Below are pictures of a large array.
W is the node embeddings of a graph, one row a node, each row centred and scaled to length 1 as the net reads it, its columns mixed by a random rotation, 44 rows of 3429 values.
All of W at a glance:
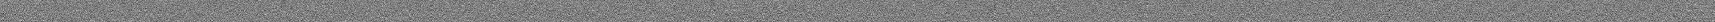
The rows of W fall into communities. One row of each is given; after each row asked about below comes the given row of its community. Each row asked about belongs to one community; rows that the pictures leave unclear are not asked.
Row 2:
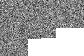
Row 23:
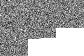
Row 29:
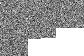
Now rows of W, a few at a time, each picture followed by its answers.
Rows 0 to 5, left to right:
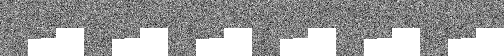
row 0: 2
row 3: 29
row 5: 29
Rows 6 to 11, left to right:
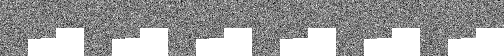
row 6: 2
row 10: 2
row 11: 29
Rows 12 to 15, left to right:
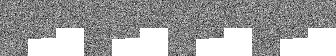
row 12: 23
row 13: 29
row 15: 29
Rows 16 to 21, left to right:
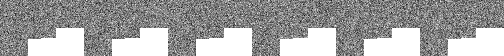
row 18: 29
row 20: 2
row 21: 2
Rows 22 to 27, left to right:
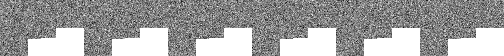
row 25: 29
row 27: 23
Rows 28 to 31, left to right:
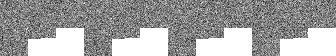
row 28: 29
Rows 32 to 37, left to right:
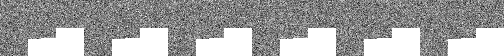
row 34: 29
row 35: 2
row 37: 2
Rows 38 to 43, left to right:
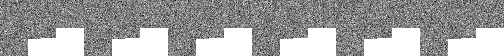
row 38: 2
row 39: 29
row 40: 23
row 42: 2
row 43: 2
